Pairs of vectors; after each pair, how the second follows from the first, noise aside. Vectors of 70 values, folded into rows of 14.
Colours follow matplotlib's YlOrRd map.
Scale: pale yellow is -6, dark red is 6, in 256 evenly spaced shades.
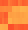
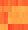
copied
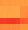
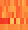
sign-scrambled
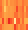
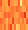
shuffled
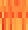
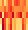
scaled up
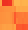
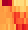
scaled up
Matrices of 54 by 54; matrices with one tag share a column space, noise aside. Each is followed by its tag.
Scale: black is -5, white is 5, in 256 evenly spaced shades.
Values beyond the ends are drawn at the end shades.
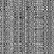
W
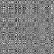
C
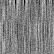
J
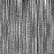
J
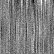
J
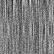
J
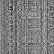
W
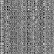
W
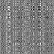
W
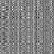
W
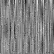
J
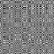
C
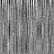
J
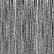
J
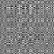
C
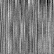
J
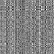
W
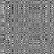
C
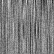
J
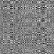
C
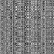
W
